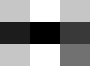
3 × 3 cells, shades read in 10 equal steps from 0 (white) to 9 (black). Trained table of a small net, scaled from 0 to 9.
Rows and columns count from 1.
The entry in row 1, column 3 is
2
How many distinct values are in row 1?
2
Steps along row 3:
down up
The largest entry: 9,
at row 2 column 2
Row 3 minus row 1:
0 0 3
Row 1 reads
2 0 2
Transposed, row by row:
2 8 2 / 0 9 0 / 2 7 5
